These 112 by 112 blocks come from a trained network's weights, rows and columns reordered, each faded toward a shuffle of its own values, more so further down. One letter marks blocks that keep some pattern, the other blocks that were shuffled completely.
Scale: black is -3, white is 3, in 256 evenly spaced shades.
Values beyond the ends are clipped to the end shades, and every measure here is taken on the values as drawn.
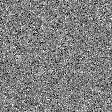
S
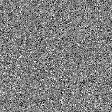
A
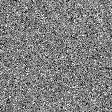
S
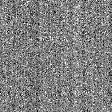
A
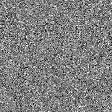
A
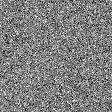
S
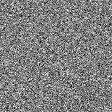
A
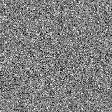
A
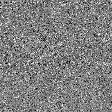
A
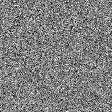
A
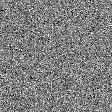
S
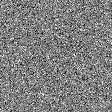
S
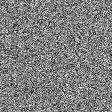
A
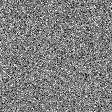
S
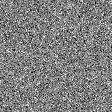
S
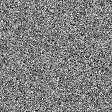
S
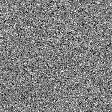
S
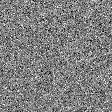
S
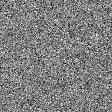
S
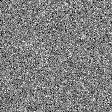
S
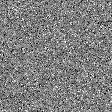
S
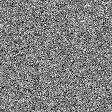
S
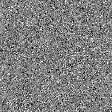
A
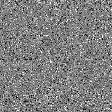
A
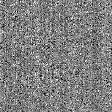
A
